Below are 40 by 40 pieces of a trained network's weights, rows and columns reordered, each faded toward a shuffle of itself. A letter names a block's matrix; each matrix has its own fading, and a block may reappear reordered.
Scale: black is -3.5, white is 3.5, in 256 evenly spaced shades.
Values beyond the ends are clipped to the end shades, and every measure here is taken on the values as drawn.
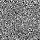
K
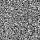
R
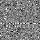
K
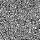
K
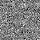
K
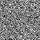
K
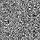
K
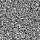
K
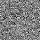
R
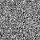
K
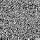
R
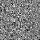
K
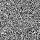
R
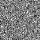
R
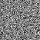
R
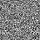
R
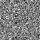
K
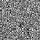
R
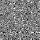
K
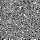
K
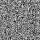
R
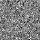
K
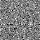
K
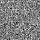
K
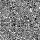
K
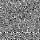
K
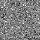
K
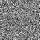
R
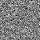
K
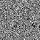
K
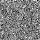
R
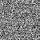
R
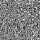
R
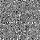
K
